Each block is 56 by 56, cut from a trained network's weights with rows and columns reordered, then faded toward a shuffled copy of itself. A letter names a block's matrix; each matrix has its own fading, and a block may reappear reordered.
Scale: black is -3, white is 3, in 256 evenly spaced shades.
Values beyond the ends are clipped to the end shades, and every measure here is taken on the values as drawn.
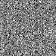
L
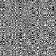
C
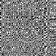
C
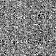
L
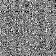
L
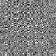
C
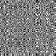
C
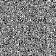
L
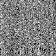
L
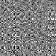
C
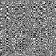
C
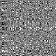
C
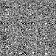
L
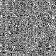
L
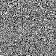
L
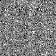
L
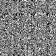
L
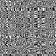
C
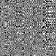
C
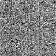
L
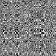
C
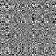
C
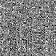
L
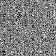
L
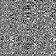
C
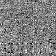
L
